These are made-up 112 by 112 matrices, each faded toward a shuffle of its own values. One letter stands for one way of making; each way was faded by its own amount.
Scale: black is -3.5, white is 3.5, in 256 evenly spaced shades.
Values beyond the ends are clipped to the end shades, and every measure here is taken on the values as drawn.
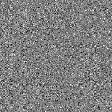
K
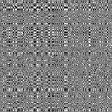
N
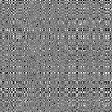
N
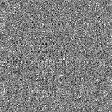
K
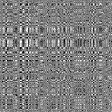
N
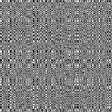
N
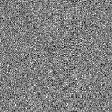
K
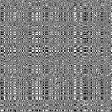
N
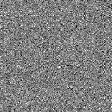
K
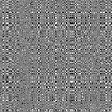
N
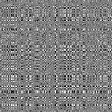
N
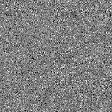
K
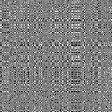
N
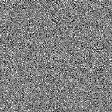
K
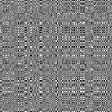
N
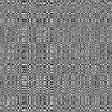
N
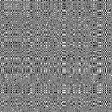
N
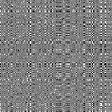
N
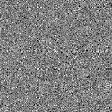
K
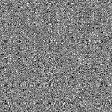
K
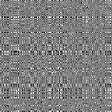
N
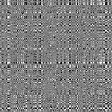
N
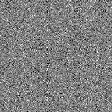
K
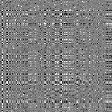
N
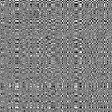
N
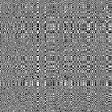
N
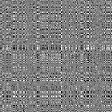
N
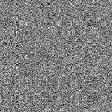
K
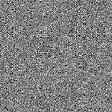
K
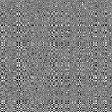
N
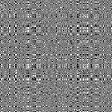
N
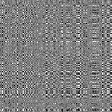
N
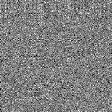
K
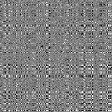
N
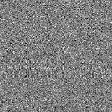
K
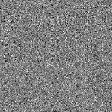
K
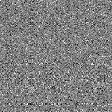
K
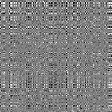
N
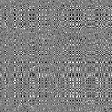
N
